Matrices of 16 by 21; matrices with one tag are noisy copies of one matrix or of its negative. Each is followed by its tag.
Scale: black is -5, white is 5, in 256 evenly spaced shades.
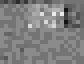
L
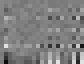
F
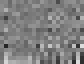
F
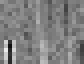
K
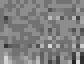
F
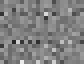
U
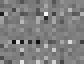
U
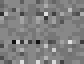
U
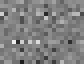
U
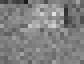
L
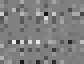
U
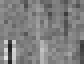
K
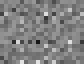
U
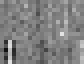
K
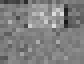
L
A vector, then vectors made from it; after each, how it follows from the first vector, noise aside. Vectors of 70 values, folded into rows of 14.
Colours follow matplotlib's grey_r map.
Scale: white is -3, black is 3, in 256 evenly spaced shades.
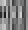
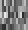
sign-scrambled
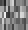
sign-scrambled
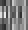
negated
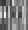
negated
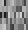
sign-scrambled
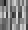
negated
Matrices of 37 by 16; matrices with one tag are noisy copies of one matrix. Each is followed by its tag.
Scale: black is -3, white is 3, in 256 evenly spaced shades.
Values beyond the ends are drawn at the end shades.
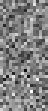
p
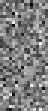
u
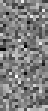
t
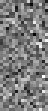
u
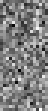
u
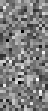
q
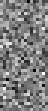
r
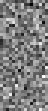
u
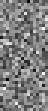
r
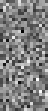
q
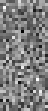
q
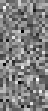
q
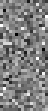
r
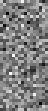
t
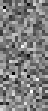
p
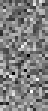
p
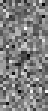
p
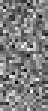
p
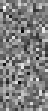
q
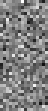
t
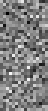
t
